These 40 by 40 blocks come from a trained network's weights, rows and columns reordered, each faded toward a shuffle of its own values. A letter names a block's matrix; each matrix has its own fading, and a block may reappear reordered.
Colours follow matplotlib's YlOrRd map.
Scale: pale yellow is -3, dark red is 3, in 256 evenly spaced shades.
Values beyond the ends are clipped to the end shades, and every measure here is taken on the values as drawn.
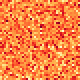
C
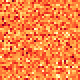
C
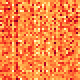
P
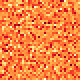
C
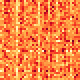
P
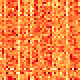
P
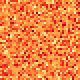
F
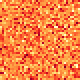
C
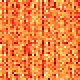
P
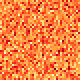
F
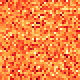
C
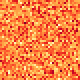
F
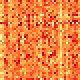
P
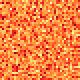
F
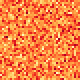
F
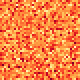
F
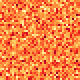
F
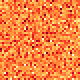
C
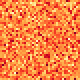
F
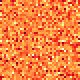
C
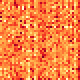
P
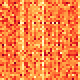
P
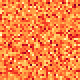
F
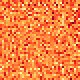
C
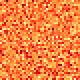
C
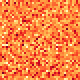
C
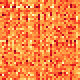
P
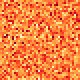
F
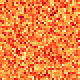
F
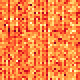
P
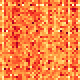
P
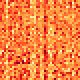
P
